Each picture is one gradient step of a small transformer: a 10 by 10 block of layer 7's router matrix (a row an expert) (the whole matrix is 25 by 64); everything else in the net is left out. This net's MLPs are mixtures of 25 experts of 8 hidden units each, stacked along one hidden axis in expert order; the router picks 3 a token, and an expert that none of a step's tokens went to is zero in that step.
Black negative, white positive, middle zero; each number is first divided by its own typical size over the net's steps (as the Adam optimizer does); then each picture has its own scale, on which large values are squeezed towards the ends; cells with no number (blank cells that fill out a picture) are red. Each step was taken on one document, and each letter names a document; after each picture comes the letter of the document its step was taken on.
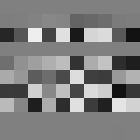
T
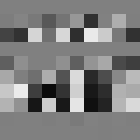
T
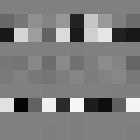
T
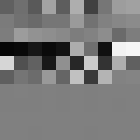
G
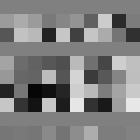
T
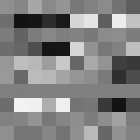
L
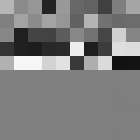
G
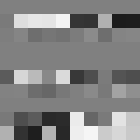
L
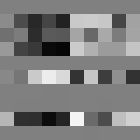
L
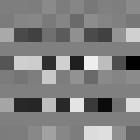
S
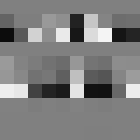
T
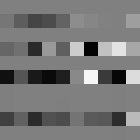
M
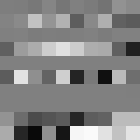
L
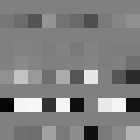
S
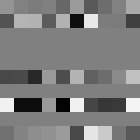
S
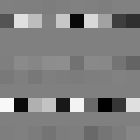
S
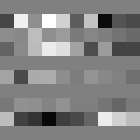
L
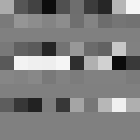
G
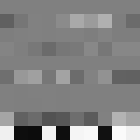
L
